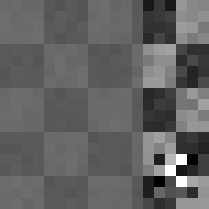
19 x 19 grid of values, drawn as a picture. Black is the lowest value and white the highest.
Seam: vertical, 70% of the way across, the left part calmer. Grain: checkered. Odd patch: rougher, in the bottom right. Roughest part: bottom right.
